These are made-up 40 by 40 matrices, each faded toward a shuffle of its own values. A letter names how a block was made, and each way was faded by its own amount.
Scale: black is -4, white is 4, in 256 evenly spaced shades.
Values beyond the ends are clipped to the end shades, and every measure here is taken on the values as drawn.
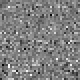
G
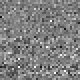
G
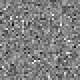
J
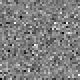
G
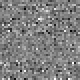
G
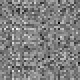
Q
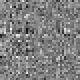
Q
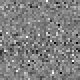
G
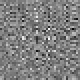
Q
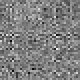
Q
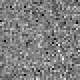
J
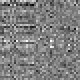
Q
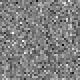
J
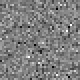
J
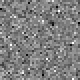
J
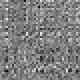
Q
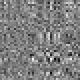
Q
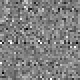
G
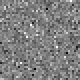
J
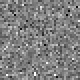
J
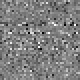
G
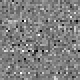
G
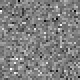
J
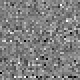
G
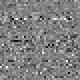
G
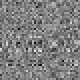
Q
